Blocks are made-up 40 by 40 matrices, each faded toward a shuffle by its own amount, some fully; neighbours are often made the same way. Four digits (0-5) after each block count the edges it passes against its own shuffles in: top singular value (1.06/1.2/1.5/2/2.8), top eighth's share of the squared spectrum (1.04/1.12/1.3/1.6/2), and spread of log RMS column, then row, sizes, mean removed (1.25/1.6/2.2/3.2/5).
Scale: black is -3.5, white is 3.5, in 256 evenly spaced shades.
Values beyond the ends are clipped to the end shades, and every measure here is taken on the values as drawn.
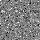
2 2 0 0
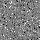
0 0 0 0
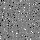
0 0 0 0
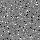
0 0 0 0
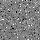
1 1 0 0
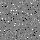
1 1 0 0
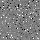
0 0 0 0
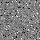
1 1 0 0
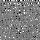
3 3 0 2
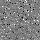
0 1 0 0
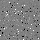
1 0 0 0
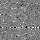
3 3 0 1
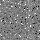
0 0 0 0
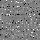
2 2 0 1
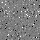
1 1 0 1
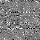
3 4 0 2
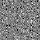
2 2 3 0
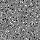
1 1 0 0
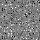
1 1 1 0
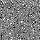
1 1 1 0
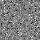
1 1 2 0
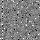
2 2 1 0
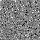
0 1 0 0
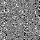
1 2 2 0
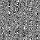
2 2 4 0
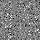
0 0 1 0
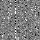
2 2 2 0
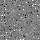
1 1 0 0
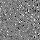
1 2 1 0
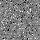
0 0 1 0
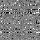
3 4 1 2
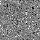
0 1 1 0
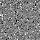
1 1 1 0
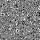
0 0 0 0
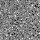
0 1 1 0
